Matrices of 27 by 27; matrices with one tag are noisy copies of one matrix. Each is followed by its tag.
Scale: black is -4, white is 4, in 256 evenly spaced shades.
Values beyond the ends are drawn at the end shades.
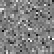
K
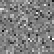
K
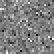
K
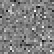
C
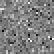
K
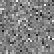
K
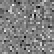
C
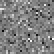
K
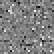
C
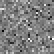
K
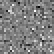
C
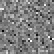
K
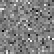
K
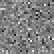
K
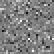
K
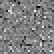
C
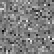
K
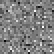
C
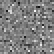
C
